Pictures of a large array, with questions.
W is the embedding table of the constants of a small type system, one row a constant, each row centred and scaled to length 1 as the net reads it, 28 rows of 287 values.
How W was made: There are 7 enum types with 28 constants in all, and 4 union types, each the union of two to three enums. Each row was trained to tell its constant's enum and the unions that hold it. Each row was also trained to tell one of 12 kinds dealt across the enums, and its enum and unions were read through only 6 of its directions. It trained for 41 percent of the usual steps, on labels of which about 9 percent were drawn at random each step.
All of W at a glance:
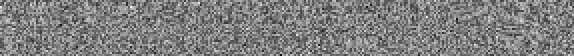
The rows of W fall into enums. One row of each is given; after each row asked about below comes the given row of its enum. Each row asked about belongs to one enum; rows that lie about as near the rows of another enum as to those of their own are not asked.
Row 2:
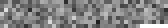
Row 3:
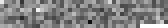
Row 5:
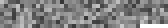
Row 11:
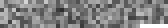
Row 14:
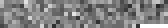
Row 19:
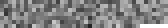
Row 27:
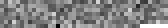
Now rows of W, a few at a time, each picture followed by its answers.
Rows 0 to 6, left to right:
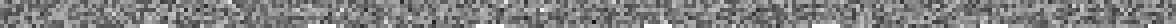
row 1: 11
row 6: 3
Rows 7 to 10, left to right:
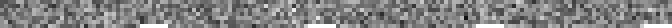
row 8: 2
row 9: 2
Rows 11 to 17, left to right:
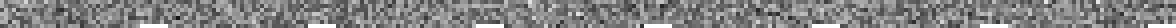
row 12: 5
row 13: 19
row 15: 19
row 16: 11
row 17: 5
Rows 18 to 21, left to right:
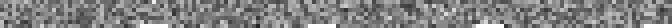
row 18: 11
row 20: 2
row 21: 2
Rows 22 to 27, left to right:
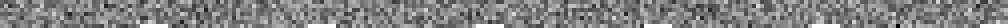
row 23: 19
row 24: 11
